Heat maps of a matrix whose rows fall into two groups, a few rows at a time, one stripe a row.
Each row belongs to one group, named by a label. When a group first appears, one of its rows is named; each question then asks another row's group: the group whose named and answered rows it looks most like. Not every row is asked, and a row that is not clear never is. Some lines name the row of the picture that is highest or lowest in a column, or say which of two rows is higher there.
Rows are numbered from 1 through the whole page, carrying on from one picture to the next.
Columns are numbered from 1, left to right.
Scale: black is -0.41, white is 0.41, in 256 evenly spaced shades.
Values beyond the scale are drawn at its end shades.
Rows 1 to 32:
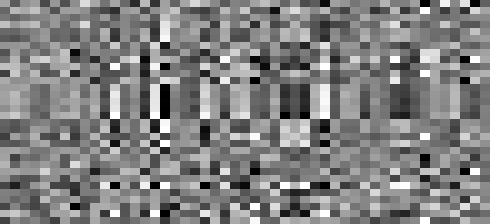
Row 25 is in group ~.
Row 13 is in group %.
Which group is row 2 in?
~
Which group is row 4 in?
~
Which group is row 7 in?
%
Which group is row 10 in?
%
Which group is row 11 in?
~
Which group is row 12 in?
~
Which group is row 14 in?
%
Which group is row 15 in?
%
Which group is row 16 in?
%
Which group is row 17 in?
%
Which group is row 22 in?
%
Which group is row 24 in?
~
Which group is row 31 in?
%
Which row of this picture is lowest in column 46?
27
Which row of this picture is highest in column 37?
27
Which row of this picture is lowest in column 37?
17
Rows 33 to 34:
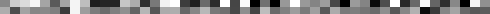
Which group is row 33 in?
~
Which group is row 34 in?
~
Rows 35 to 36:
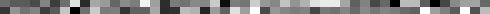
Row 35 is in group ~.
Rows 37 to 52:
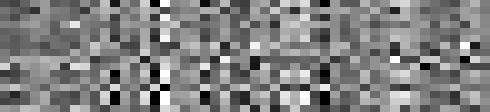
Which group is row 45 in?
~
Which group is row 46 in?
~
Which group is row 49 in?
%
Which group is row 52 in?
~
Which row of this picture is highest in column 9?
46
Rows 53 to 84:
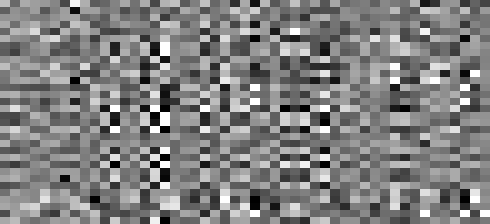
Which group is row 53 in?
~
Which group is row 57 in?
~
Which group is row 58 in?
~
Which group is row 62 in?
~
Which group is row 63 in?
~
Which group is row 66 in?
%
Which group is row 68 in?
%
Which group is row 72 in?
~
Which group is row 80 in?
~
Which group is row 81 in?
~
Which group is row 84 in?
%
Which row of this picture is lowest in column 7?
78
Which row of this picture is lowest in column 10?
81
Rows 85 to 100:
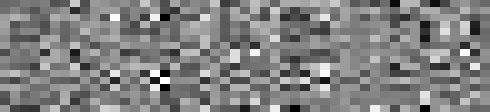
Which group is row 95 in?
%
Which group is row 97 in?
%
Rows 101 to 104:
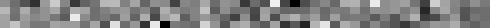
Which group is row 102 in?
~
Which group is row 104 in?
%
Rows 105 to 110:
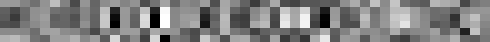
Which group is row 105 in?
~
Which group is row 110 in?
%
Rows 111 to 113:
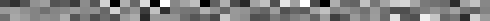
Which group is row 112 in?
%
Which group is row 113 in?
~
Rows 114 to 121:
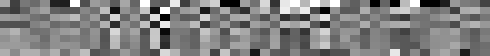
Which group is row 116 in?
%
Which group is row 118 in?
%
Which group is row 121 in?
~
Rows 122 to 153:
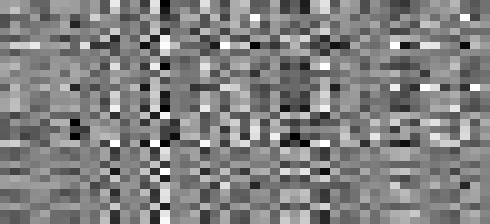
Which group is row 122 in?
%
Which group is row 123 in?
%
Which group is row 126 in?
%
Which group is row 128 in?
~
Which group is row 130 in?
%
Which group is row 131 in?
%
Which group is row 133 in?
%
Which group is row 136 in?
%
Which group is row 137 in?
%
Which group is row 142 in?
%
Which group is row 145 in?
%
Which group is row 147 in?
%
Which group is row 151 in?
%
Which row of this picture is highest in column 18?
128
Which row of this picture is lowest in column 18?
141
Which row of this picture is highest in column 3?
128
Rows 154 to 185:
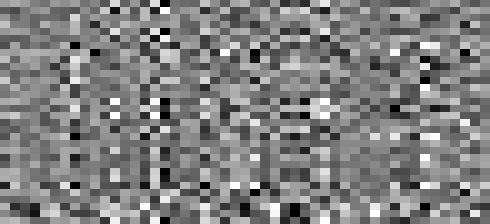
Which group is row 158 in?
%
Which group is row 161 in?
~
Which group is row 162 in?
~
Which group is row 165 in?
~
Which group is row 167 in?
~
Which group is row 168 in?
%
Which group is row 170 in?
%
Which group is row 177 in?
~
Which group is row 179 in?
%
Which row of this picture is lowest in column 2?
183
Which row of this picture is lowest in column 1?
180
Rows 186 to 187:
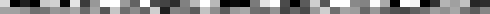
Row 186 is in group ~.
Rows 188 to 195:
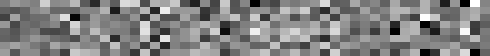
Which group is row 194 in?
%
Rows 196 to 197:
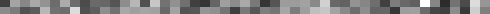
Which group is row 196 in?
~
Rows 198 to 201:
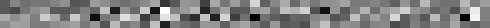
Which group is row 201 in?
%
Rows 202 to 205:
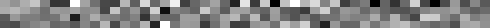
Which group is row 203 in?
%
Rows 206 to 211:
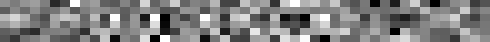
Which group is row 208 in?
%
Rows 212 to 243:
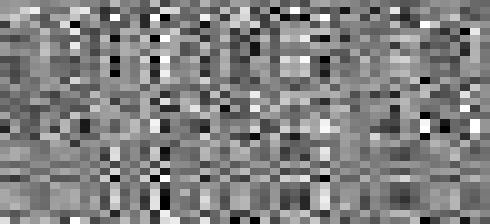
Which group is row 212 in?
%
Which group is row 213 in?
~
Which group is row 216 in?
~
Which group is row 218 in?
~
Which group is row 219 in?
~
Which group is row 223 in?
~
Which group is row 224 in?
~
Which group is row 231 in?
~
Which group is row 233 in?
%
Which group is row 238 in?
%
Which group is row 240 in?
%
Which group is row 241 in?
%
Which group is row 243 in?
~
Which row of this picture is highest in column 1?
243
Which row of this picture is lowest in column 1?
230
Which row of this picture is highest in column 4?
213
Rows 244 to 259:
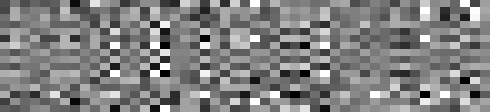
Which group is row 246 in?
~
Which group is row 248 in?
%
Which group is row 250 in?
%
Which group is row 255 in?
~
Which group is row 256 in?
~
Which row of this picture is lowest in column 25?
257
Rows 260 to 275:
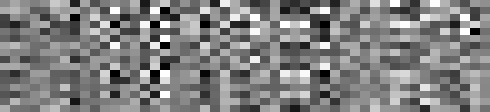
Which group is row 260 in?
~
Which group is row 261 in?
%
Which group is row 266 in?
%
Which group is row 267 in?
~
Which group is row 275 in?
~
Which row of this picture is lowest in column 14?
264
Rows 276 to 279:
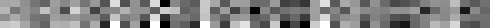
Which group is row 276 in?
%
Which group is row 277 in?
~
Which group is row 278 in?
%
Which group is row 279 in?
%
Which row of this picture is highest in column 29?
277
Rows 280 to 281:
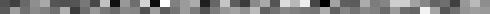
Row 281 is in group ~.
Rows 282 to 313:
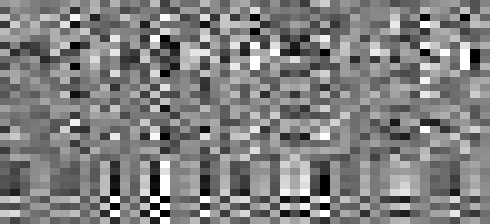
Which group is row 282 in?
%
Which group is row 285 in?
~
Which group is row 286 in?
~
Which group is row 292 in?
%
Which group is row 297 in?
%
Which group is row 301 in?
%
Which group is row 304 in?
~
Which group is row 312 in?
%
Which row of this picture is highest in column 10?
290
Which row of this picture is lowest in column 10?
284
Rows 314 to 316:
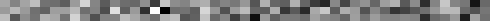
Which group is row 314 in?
~
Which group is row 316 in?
~
